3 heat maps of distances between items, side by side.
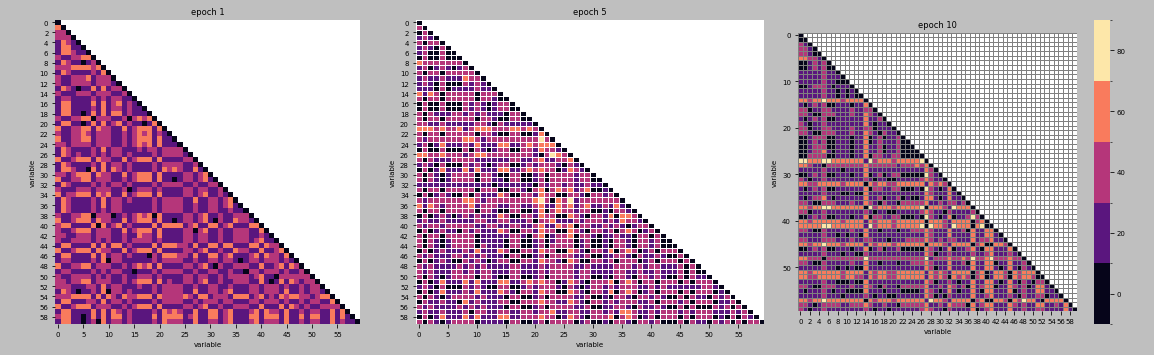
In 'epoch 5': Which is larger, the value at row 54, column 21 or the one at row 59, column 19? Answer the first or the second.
the first
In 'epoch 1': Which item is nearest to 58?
5
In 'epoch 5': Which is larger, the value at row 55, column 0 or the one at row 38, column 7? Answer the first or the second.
the second
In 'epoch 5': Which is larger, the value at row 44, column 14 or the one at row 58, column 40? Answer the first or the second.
the second
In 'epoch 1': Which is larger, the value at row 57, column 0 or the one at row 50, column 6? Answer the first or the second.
the second
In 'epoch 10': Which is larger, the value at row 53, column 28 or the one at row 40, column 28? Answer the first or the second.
the second
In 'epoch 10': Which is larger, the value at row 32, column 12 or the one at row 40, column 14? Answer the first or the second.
the first
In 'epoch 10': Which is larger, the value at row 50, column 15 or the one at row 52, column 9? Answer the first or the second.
the second
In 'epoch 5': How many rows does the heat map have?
60
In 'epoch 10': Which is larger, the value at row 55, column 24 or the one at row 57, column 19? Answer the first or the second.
the second
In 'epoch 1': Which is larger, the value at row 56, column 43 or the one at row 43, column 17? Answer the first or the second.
the second
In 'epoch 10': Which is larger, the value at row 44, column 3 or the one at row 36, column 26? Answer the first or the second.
the second
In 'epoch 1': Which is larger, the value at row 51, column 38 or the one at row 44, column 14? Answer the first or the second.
the second
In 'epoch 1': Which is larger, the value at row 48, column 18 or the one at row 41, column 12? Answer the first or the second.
the first
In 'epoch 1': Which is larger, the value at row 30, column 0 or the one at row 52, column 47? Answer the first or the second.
the first
